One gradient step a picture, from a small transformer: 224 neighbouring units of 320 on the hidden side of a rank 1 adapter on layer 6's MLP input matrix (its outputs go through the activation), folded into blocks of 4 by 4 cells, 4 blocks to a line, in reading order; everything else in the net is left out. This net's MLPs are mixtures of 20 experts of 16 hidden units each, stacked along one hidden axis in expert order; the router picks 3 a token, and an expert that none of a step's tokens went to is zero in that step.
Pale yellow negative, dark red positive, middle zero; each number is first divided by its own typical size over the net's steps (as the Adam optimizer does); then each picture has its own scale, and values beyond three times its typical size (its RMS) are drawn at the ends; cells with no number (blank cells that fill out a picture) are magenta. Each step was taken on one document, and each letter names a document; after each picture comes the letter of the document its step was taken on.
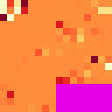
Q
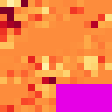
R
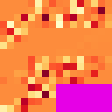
R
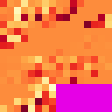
R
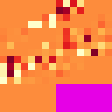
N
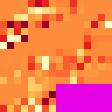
R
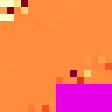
Q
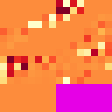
N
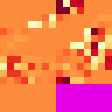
N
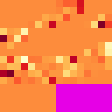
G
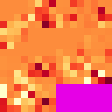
R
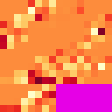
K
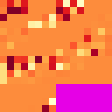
N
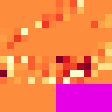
G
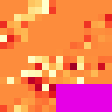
K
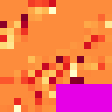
K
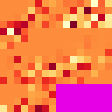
R
